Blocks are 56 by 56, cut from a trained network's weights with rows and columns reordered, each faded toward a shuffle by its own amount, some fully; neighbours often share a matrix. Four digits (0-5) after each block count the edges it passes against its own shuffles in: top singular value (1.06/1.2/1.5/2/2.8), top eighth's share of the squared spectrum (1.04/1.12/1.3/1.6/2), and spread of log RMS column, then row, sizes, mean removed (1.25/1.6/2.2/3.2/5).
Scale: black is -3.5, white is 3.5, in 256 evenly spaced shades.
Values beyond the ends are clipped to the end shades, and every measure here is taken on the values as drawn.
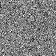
0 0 0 0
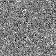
1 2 0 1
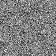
0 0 0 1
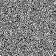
2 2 0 1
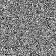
1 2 0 0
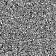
0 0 0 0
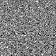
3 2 0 2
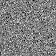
1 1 0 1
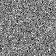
1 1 0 0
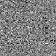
3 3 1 3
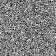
0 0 0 0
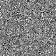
2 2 0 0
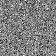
0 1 0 0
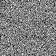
0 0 0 0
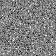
0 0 0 0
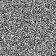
2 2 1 0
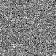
2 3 0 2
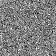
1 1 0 0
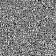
2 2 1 2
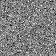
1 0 0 0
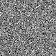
1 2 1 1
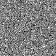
0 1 0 1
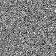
2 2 1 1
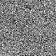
2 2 1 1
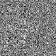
2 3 2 1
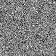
1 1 0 0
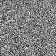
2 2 0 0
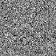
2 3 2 1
